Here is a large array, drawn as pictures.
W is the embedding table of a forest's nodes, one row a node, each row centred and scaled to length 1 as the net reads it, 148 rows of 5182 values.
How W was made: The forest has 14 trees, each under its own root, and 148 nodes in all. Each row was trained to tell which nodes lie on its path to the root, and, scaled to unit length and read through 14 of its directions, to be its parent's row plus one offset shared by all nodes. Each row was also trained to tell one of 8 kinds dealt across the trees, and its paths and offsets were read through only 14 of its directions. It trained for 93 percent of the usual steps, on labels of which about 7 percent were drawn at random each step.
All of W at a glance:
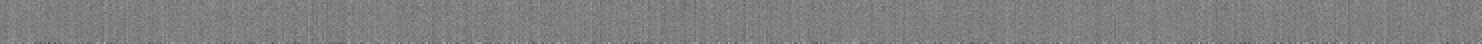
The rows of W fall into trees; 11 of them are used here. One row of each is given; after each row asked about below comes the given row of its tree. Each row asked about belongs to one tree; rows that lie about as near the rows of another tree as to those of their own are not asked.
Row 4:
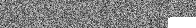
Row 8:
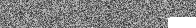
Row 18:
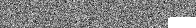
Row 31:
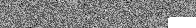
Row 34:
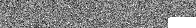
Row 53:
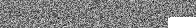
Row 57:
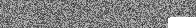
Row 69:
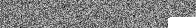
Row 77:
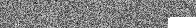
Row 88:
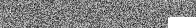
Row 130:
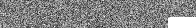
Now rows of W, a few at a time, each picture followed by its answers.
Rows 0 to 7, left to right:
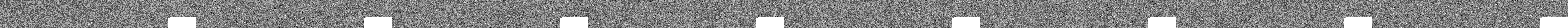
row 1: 31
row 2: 57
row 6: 8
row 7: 77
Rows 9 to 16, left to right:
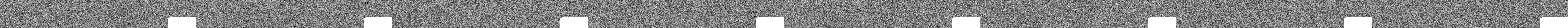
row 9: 88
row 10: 130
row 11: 4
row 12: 31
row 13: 8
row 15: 34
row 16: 34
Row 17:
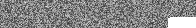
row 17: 57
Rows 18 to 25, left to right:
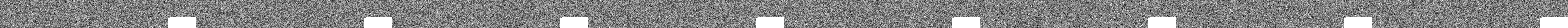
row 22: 77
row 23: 8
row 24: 88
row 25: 8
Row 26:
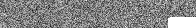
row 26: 31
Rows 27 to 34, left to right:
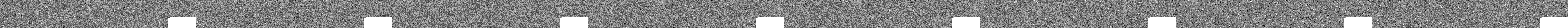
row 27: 69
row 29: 130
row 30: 31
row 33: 130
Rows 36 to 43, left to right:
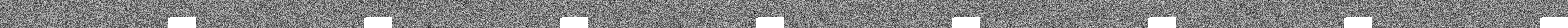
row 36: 77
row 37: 69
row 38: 34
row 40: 130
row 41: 88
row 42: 69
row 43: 34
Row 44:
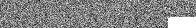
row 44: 77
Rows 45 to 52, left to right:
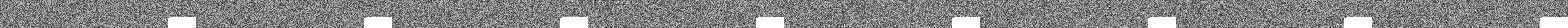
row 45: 8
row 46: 69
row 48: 53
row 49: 69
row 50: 57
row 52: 53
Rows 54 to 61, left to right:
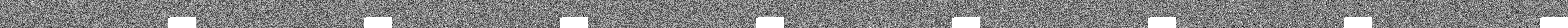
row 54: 57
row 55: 130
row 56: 77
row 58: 18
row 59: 34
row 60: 130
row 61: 31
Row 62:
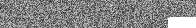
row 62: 88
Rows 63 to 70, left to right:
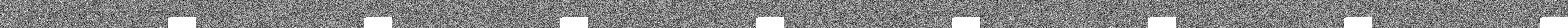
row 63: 31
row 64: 18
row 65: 53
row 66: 57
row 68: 18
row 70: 57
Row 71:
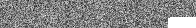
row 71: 77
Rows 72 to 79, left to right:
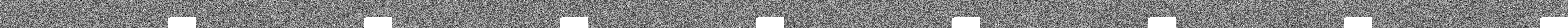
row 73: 53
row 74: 8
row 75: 69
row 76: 4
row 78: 88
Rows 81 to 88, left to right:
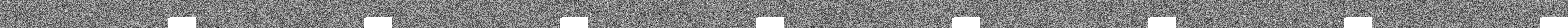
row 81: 8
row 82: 69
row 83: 69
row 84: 130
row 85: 57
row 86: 18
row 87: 69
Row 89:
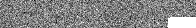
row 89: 53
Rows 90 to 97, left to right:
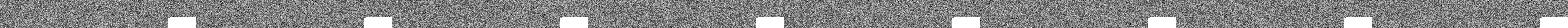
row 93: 53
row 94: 4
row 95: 69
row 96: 53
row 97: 88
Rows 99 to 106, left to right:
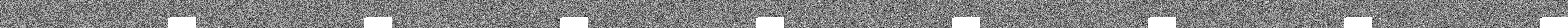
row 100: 8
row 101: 34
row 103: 18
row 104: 69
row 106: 53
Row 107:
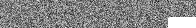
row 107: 130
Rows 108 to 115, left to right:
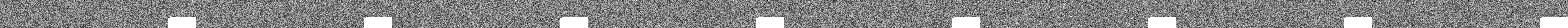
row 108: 34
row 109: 77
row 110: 4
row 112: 57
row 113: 53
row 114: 130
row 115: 31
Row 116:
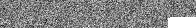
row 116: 18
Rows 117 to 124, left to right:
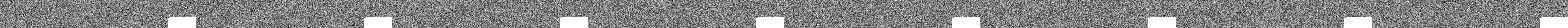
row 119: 8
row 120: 130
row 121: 34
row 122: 8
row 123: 53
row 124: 34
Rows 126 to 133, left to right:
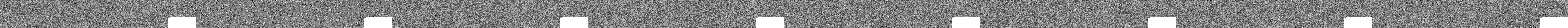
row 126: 53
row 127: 69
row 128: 69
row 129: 8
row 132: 53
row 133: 77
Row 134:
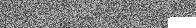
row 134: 18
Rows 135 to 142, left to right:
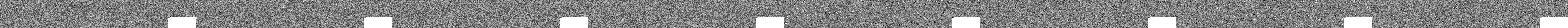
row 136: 53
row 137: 53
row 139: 57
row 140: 34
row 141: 130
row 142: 8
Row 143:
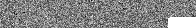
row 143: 34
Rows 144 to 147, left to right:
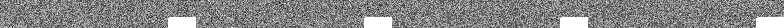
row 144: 8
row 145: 8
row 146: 88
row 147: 88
